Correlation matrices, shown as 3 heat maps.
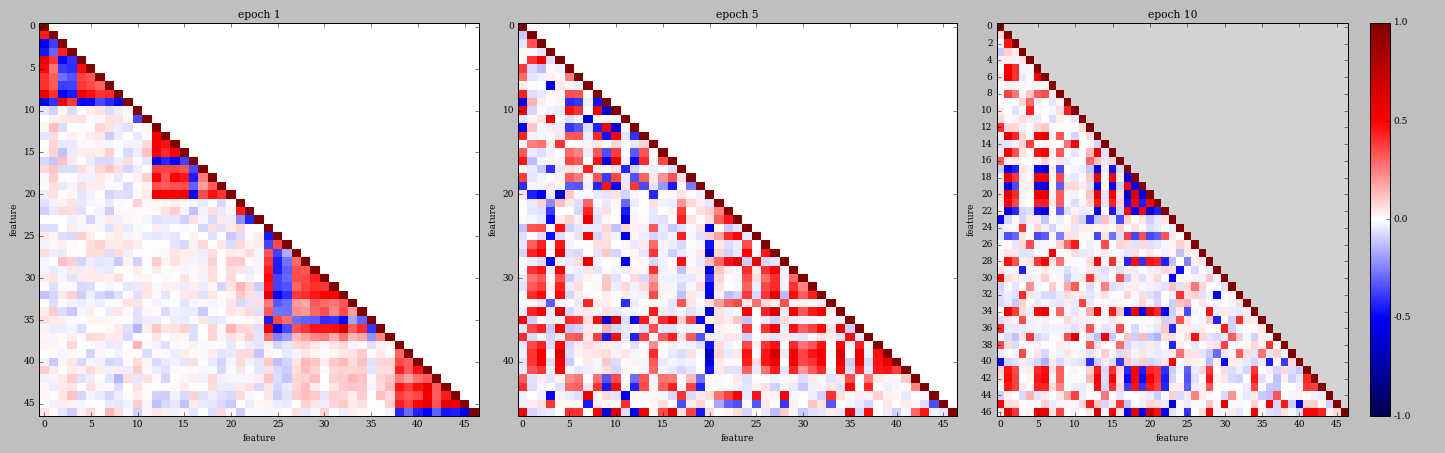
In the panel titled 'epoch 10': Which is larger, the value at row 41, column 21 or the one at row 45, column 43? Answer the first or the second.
the first
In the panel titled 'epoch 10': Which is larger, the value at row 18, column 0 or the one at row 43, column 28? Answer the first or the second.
the second
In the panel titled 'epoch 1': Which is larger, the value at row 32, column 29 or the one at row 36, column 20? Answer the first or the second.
the first
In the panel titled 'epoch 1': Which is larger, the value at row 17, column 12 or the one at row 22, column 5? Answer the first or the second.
the first
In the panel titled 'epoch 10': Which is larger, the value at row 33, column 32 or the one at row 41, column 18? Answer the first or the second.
the second
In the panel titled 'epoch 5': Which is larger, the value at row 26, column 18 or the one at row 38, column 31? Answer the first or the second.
the second
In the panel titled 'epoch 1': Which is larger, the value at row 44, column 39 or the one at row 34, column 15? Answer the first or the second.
the first
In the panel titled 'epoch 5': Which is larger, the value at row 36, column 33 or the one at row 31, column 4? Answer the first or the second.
the second
